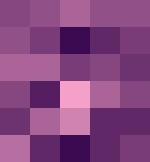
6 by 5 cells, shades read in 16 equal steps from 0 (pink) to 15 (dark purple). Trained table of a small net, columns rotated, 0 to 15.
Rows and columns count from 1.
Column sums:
48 55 49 59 60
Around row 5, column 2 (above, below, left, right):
13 12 11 3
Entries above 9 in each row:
0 4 2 1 3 4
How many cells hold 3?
1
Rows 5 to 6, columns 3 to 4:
3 12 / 15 12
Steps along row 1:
down down up same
